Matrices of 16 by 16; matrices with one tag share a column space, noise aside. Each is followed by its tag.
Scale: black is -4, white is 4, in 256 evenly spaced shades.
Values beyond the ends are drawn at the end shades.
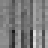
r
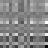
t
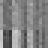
r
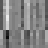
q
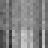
r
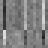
q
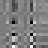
t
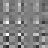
t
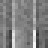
r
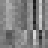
q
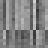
q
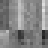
q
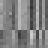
q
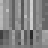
q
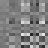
t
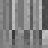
q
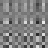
t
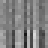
r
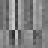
q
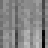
r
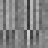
q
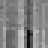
r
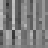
q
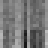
r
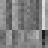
q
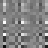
t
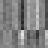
q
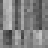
q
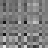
t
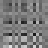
t
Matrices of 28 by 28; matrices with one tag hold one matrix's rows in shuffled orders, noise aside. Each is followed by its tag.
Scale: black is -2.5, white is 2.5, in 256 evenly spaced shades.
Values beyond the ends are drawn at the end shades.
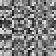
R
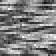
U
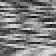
U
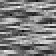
U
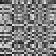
R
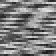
U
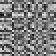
R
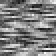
U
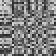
R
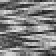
U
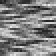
U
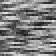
U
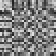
R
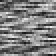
U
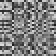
R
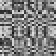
R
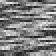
U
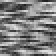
U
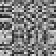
R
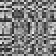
R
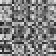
R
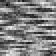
U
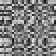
R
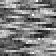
U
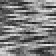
U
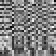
R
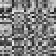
R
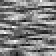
U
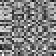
R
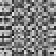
R
